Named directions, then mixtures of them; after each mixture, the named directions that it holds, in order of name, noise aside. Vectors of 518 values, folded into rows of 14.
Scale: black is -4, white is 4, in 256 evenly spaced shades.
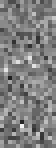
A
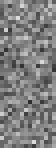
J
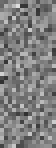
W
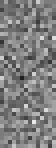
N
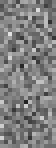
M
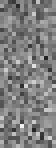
A, N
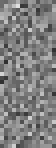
W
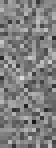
N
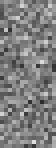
J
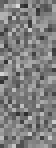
W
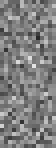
A, J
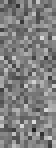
A, N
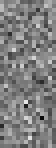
M, N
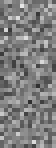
J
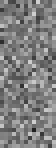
A, N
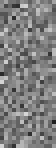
W
